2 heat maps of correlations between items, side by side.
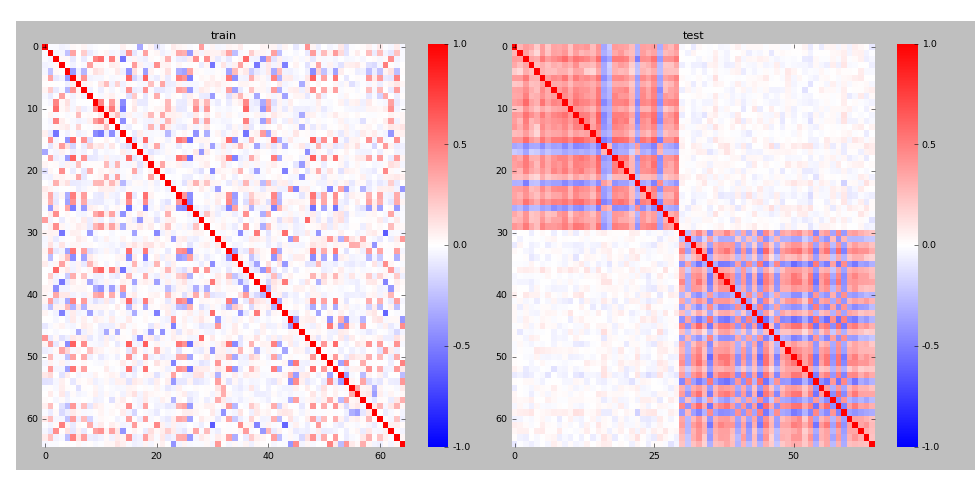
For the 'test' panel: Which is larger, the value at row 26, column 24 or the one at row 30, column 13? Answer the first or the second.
the second
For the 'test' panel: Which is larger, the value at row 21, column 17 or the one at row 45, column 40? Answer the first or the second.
the first
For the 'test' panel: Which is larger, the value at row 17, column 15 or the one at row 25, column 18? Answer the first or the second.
the second
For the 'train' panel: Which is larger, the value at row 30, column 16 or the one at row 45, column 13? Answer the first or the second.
the second
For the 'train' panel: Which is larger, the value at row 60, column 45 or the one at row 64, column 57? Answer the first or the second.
the second
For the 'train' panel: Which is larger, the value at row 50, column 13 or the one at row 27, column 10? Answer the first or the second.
the second
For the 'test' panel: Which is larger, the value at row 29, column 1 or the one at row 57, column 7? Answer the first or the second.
the first
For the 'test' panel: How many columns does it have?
65
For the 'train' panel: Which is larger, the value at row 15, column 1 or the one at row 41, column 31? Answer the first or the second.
the first
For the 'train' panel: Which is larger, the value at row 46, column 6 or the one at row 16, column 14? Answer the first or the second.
the second
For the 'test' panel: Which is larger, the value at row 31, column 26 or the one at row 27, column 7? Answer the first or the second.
the second
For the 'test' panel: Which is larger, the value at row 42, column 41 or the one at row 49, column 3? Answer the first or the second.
the second
